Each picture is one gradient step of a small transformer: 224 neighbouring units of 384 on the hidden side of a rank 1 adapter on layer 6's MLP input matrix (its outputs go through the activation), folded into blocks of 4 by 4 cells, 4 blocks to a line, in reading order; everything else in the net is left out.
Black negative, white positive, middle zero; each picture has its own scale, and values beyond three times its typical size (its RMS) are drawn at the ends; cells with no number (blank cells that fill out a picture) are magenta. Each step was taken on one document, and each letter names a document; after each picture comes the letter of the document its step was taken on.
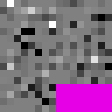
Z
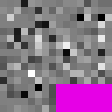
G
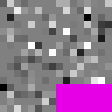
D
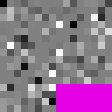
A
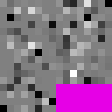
D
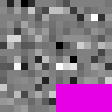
G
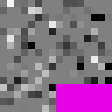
Z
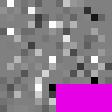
Z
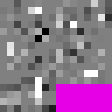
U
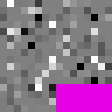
Z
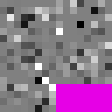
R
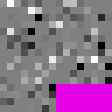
Z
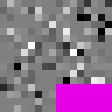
D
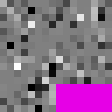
A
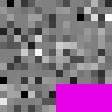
G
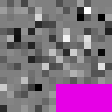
G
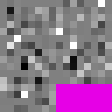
R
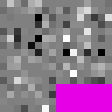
G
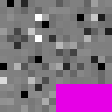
G
